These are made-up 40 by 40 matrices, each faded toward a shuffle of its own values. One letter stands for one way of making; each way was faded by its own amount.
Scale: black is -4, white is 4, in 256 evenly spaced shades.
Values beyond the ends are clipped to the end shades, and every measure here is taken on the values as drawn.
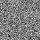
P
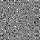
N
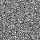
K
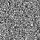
P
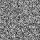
P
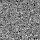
K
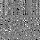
N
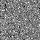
K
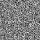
P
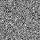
P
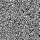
P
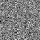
P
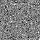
K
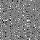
N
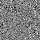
K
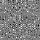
N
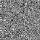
P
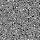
K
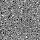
K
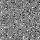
K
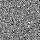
K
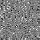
N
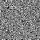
P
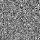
P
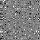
N
